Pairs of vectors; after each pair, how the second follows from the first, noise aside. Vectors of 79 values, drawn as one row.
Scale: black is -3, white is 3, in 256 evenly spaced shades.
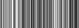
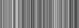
shrunk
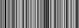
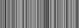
shrunk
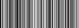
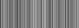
shrunk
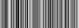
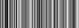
wrapped around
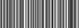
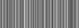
shrunk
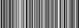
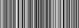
wrapped around
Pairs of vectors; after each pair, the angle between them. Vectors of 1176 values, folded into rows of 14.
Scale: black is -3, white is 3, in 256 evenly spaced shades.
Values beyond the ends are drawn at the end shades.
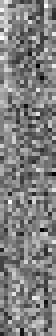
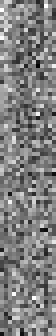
nearly parallel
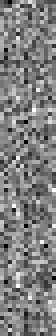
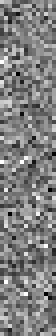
partly opposed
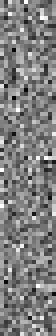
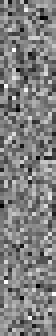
nearly opposite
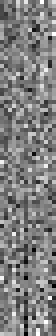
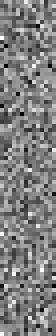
partly aligned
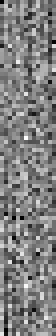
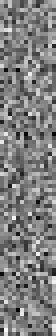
partly opposed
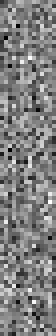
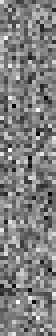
nearly opposite
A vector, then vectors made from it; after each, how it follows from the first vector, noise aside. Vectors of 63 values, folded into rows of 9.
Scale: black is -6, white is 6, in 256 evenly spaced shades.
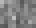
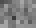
negated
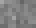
shrunk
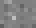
partly zeroed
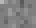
partly zeroed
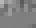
partly zeroed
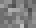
wrapped around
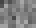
negated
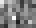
scaled up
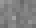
shrunk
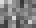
scaled up
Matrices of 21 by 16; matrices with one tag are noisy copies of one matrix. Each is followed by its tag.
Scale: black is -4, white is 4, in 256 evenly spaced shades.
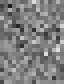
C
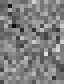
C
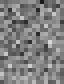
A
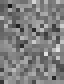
C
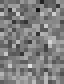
A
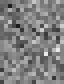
C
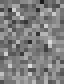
A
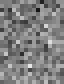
A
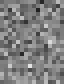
A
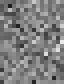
C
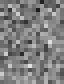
A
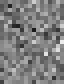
C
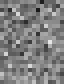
A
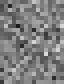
C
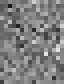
C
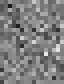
C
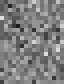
C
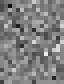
C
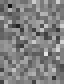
C
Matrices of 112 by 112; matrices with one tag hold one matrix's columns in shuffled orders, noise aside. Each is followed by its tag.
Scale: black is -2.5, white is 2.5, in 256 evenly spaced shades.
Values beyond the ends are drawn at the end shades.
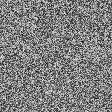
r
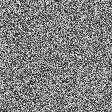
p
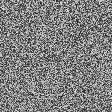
p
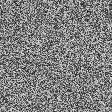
r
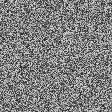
r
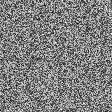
p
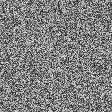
r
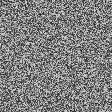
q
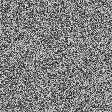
r
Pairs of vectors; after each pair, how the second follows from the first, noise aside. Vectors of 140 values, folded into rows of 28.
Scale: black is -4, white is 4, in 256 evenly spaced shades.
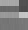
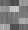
wrapped around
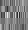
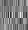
reversed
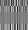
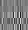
wrapped around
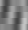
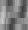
wrapped around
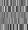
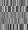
copied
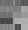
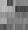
reversed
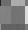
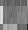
reversed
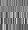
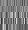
copied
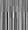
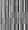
wrapped around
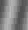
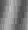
copied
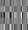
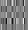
wrapped around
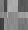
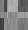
copied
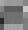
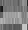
wrapped around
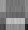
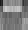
reversed
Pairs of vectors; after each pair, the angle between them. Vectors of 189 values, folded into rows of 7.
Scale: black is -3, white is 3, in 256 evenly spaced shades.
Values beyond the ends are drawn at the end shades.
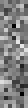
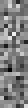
partly aligned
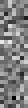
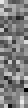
orthogonal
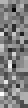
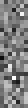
partly aligned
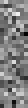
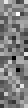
partly aligned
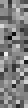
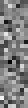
orthogonal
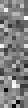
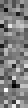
nearly opposite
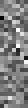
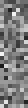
partly opposed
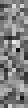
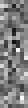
nearly opposite
